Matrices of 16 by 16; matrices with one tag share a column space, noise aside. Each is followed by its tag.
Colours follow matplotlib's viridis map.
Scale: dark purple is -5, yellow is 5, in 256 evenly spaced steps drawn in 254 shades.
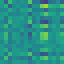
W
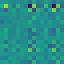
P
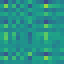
W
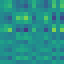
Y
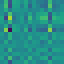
Y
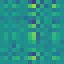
W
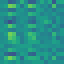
W
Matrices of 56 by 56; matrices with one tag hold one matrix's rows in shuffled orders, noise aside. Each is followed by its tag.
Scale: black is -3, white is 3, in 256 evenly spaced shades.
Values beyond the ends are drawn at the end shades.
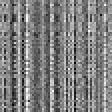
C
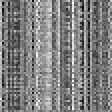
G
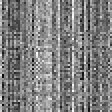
G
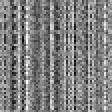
C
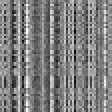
C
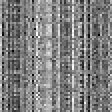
G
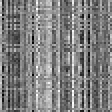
G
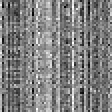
G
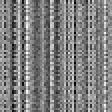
C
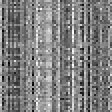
G
